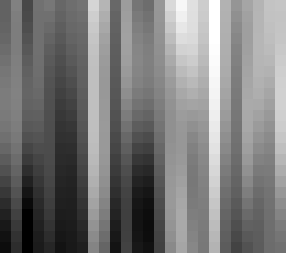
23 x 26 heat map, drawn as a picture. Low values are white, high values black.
The grain runs up and down. The histogram is bell-shaped. The ninth with the highest average is the bottom left. There is an overall slope up to the bottom left.
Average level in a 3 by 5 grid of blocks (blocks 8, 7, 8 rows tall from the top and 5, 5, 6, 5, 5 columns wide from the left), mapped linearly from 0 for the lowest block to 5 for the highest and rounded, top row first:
3 2 2 0 1 / 3 3 3 1 2 / 5 4 4 2 3
